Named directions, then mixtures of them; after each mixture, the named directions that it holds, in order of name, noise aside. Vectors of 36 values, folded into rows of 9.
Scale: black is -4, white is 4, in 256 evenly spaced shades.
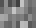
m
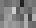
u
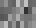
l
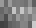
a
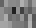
a, u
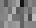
m, u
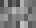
m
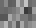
l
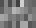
m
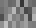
l, u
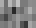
m, u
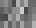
a, l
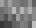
a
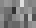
u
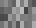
a, l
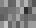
l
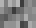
m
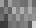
a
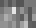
m, u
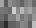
a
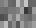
l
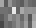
a, u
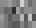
u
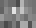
a, m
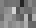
u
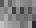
a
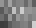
a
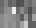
m, u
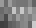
a
